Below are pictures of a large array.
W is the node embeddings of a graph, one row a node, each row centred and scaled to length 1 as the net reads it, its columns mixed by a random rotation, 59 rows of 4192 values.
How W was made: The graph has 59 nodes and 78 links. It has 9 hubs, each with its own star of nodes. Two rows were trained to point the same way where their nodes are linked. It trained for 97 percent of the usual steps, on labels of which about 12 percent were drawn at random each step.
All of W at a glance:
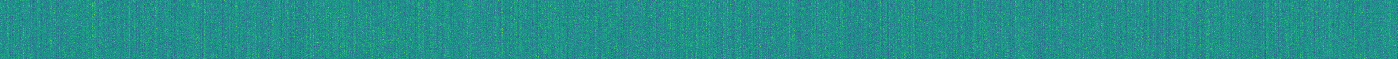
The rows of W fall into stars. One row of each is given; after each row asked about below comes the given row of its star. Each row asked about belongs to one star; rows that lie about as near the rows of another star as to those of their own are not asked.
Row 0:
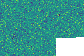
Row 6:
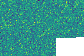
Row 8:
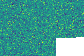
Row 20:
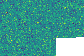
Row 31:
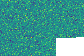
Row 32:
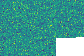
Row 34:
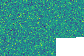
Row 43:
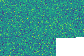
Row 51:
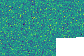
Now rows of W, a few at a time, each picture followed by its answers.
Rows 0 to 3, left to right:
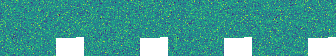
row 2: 8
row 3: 6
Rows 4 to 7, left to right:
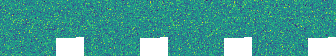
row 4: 20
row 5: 6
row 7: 34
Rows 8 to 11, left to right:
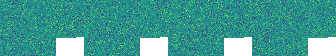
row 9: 34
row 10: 8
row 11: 0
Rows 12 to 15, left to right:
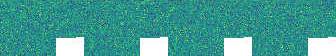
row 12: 32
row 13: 8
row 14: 8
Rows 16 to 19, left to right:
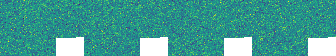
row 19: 8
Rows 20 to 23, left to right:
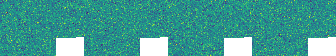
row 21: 43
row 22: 34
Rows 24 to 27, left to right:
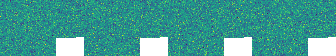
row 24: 8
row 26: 6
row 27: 8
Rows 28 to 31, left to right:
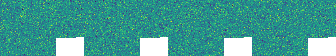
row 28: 32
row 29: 20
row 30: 34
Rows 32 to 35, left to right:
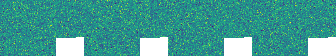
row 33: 43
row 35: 20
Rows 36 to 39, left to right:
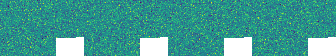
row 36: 6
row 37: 31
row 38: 20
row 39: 34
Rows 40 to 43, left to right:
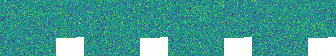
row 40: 0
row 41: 20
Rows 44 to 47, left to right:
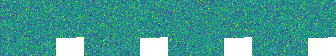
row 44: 31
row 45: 51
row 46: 43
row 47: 34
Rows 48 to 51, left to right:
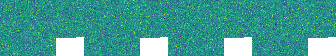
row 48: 0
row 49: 32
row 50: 51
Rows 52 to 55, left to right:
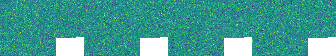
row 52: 20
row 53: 51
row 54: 43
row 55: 20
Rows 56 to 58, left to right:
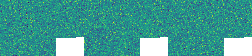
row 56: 51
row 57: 34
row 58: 51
